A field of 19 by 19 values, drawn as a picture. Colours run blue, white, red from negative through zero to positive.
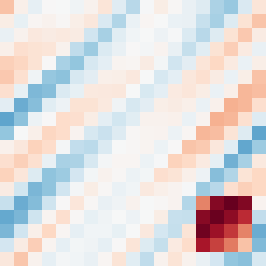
Overall the values sit about 50% of the way up the scale. The bottom right is the ninth with the highest average. An odd patch, higher than its surroundings, sits in the bottom right. The values are skewed, with a long tail toward high values.
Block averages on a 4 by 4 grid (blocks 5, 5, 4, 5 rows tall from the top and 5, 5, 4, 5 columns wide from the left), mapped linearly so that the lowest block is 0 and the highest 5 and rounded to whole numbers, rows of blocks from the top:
2 0 1 1 / 0 1 1 2 / 1 1 2 0 / 0 1 1 5
